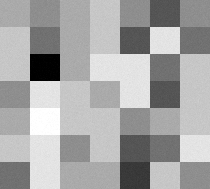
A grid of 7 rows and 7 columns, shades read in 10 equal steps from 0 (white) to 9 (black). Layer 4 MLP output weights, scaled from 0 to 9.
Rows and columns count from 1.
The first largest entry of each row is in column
6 5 2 6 5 5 5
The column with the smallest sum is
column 4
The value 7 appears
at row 7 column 5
